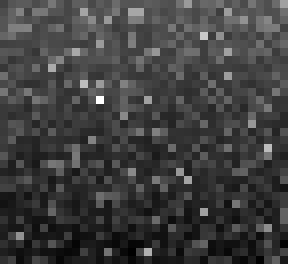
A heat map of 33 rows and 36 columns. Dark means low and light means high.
Fine speckle covers the field. The values are skewed, with a long tail toward high values. No regular stripes run through it. There is an overall slope up to the top.
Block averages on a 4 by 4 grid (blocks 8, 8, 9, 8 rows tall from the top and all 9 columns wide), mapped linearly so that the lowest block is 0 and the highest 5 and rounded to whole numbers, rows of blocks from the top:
4 5 5 5 / 3 4 3 3 / 2 2 2 2 / 0 0 1 1
